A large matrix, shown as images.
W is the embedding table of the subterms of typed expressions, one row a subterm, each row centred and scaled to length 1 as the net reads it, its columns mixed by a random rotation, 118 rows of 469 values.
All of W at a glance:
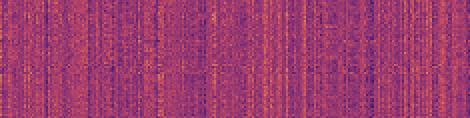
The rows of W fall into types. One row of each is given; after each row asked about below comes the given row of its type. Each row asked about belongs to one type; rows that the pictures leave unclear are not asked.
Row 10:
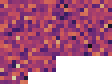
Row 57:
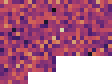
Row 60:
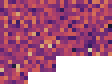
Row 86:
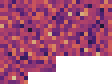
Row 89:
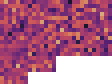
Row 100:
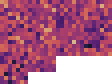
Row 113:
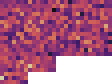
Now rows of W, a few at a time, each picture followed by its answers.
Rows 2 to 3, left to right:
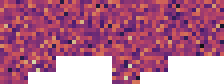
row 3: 10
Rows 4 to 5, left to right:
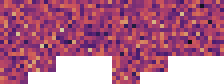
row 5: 86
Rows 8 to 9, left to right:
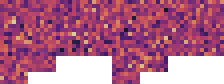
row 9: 57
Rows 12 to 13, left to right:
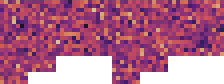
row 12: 89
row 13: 60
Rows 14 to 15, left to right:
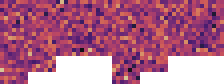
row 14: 60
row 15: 100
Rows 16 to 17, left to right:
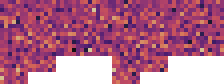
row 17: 86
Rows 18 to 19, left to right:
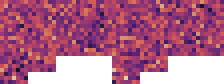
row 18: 100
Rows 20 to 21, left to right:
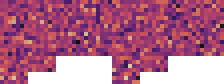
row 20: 113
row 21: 10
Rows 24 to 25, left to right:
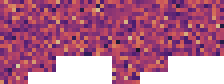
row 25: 10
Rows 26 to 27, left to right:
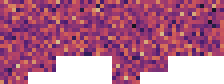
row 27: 86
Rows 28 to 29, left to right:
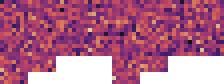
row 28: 60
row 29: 113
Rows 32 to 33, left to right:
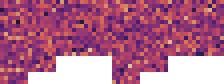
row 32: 60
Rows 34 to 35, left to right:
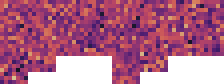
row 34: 100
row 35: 89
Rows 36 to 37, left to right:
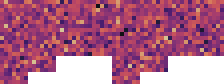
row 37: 57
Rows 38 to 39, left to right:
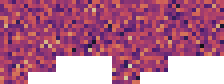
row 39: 10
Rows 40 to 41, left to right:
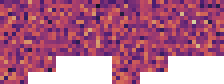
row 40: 113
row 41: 86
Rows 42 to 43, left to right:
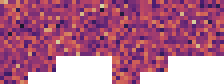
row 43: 86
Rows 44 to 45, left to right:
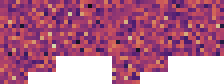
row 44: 86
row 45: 10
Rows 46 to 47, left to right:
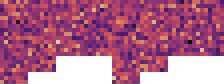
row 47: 113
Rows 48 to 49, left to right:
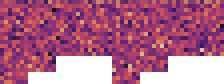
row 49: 60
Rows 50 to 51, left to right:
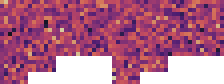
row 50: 57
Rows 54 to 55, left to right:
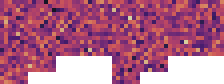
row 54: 57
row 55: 100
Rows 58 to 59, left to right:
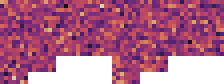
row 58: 10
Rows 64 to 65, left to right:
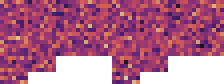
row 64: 10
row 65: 10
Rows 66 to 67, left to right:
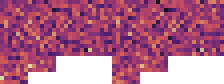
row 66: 113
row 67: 57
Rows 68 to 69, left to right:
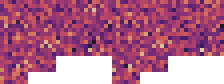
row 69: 60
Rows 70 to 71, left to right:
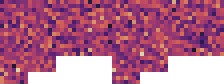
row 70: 60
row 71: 60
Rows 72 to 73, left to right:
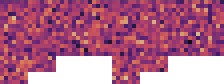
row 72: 113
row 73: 113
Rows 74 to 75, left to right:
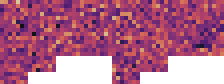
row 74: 89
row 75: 100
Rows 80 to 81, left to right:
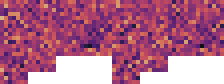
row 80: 100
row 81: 100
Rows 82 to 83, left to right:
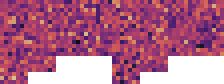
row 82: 113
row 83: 100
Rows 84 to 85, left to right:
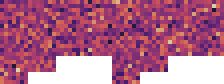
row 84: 60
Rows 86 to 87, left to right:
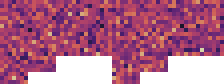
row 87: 60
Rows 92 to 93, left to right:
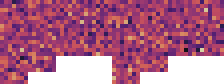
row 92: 86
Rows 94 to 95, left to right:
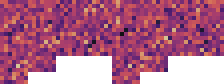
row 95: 57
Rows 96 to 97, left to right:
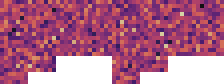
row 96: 57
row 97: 86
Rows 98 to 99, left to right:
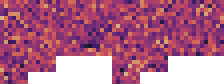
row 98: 100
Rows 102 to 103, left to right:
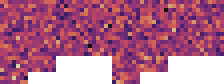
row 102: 10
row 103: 57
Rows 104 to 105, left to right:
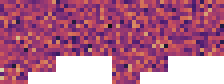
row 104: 10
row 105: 60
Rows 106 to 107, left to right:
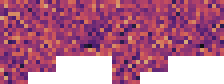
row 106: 100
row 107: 100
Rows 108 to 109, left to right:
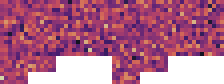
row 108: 113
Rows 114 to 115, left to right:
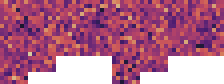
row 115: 100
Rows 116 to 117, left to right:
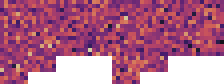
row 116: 60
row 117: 113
